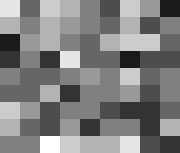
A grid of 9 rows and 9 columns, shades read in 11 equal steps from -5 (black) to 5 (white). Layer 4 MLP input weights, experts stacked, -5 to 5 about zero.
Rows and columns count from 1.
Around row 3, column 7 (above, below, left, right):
2 -4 2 3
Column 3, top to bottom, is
3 2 2 -3 -1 2 -2 -2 5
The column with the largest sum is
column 7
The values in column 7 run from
-4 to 4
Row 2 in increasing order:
-2 -1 0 0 0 1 2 2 2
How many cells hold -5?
0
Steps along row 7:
down down up same down down same up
